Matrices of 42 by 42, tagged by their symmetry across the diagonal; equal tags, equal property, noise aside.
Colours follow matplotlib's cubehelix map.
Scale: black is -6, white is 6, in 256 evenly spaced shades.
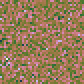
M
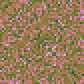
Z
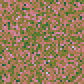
Z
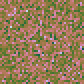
Z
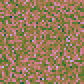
M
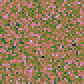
M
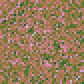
Z
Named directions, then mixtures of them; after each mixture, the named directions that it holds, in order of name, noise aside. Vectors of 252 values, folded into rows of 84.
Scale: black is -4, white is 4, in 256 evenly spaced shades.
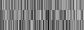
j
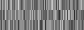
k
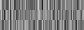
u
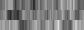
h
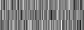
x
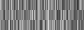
j, k, u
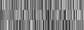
j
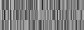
u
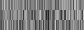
j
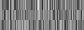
u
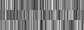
h, k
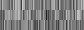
h, j, k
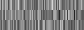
k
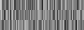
u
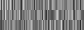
j, k, x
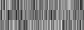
h, x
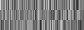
k, u, x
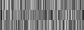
k, u, x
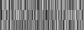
j, u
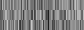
j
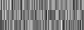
j, k, x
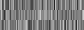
u, x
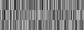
u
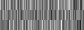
x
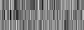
h, u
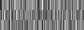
u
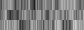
h, j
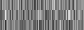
j, k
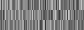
k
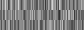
k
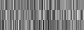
j, u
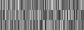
k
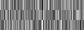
j, u, x
